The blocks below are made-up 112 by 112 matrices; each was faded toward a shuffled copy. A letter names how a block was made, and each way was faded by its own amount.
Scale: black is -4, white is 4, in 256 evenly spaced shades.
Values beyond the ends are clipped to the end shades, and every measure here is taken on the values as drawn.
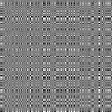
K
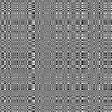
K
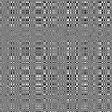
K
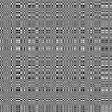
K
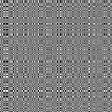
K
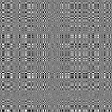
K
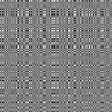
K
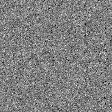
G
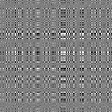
K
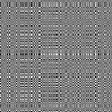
K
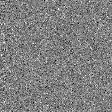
G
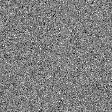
G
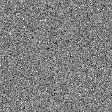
G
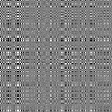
K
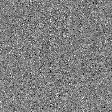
G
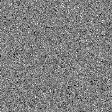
G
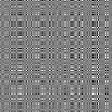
K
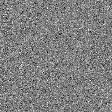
G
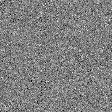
G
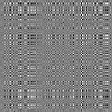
K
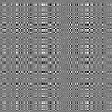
K
